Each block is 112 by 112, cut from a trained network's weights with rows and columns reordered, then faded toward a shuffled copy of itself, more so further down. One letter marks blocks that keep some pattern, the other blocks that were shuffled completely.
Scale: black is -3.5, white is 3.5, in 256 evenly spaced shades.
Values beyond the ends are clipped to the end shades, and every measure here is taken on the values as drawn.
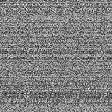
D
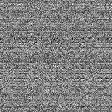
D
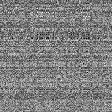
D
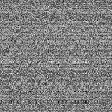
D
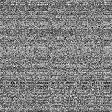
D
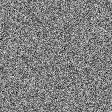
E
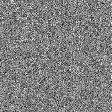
D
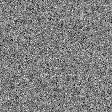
E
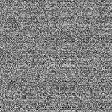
D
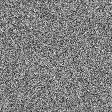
E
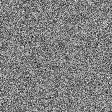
E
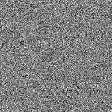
D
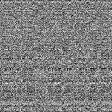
D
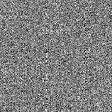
D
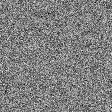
E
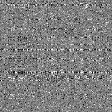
D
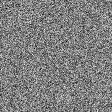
E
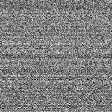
D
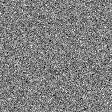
E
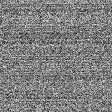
D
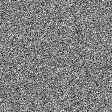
E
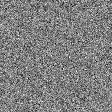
E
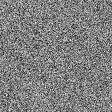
E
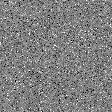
E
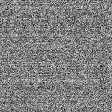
D
